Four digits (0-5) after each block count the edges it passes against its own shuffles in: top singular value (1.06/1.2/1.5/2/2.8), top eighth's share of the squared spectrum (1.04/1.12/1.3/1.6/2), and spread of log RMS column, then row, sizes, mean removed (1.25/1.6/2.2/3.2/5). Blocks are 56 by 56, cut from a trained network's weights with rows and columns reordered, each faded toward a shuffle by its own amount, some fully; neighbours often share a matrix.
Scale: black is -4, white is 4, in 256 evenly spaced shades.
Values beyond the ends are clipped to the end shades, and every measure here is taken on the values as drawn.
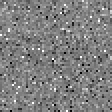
1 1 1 0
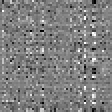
3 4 3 2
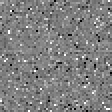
0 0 0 0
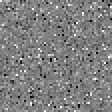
0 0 0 0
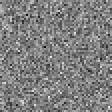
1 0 0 0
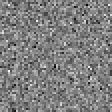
3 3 1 1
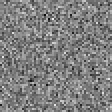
1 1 0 0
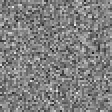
2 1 0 0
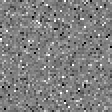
0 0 0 0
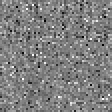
2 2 0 1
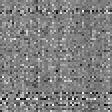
3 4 0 3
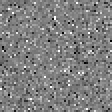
0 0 0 0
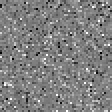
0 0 0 0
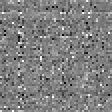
2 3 2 1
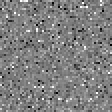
0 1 0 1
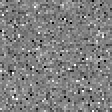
0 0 0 0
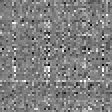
3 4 3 2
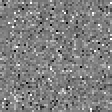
1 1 0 0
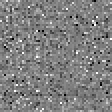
1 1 1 0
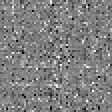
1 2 2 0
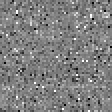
1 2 1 0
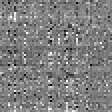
3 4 3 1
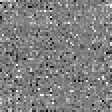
2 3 2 1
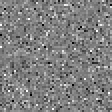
0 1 0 0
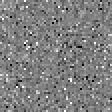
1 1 0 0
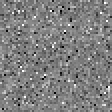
1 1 1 0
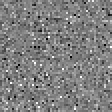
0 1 0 0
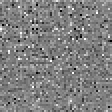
1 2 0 1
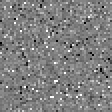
0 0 0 0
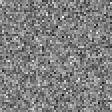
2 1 0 0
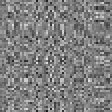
4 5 4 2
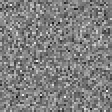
2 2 0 0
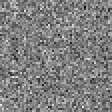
3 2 1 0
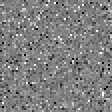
0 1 0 0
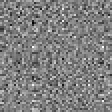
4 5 2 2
